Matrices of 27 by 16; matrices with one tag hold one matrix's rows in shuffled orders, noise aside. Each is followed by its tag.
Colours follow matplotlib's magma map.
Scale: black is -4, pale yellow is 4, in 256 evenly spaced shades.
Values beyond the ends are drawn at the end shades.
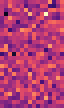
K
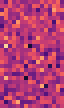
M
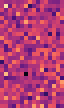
M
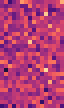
K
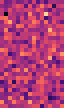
K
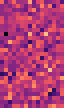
K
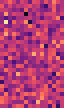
M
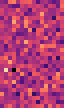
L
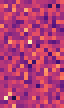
L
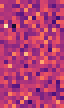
L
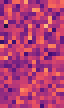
K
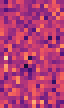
M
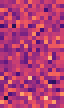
K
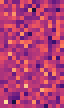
L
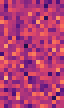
M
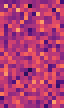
M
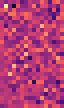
L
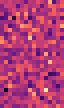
K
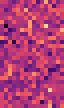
K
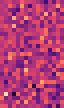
L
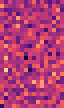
M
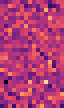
K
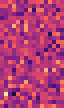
L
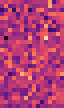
K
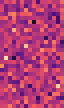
L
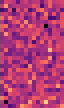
K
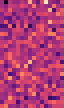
K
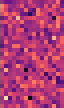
M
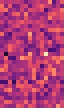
K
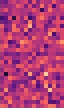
K
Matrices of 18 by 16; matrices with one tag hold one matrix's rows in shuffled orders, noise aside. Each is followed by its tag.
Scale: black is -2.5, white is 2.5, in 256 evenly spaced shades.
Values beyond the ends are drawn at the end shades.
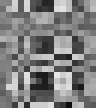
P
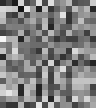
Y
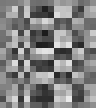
P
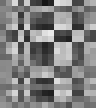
P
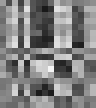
P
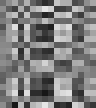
P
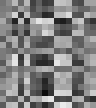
P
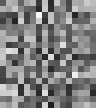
Y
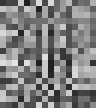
Y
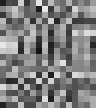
Y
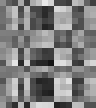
P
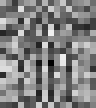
Y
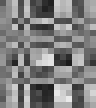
P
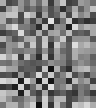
Y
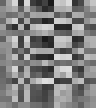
P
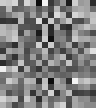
Y
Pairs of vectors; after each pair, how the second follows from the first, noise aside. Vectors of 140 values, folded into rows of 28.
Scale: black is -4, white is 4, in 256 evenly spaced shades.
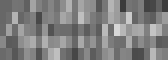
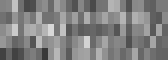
reversed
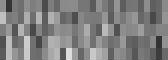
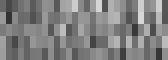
reversed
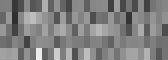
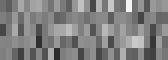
reversed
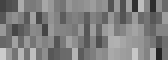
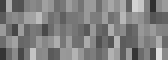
sign-scrambled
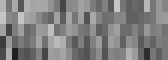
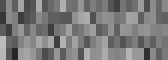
sign-scrambled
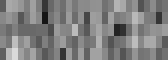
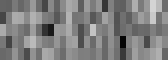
reversed
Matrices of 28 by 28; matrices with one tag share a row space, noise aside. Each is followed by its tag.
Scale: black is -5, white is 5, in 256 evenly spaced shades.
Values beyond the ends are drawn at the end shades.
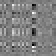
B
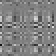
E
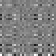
E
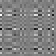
E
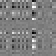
B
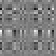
E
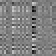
B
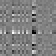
B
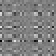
E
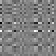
E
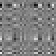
E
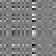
B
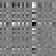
B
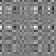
E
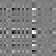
B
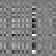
B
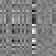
B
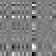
B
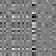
B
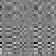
E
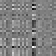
B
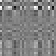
E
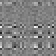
E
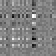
B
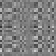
E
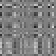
E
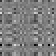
E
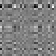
E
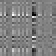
B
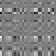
E
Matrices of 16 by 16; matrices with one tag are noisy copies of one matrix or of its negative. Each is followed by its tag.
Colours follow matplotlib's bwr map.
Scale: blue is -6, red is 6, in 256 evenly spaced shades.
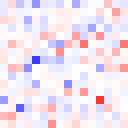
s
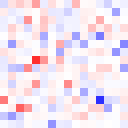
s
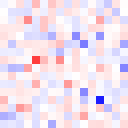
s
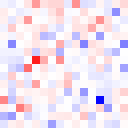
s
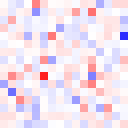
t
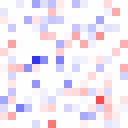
s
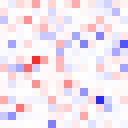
s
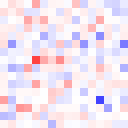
s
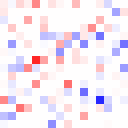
s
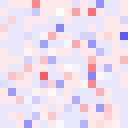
t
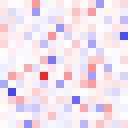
t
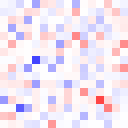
s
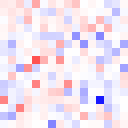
s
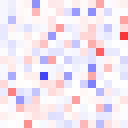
t
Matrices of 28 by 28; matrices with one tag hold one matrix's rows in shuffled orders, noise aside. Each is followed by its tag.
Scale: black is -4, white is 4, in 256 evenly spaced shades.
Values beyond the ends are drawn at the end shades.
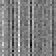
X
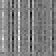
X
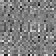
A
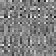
A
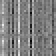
X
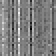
X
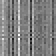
X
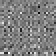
A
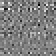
A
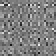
A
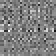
A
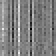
X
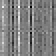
X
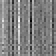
X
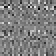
A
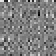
A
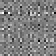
A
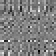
A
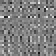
A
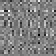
A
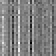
X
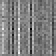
X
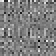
A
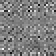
A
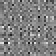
A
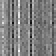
X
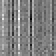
X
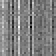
X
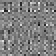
A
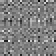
A
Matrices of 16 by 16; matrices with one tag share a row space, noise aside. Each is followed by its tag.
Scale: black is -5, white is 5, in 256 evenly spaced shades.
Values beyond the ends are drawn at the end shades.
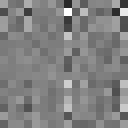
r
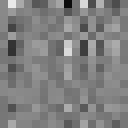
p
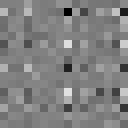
r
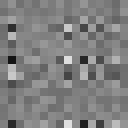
p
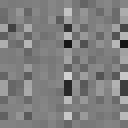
r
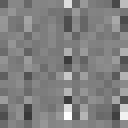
r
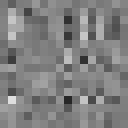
p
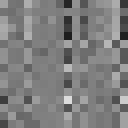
r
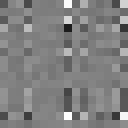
r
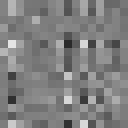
p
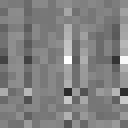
r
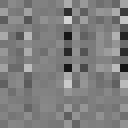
r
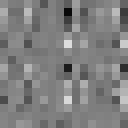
r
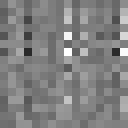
r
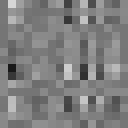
p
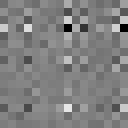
r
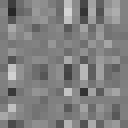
p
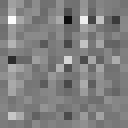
p
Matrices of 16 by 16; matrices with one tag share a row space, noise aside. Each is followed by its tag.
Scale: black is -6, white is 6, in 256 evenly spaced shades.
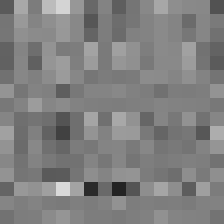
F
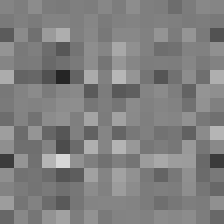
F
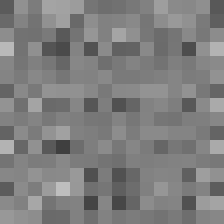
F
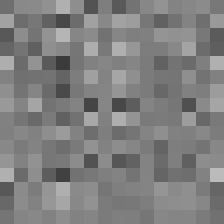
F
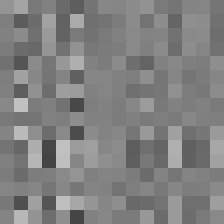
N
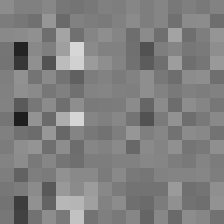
N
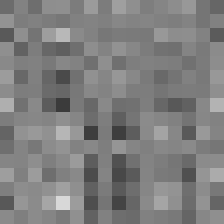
F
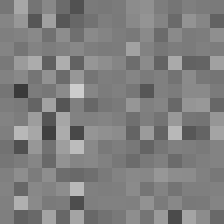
N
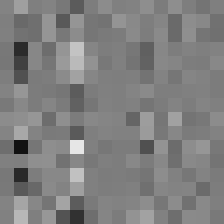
N
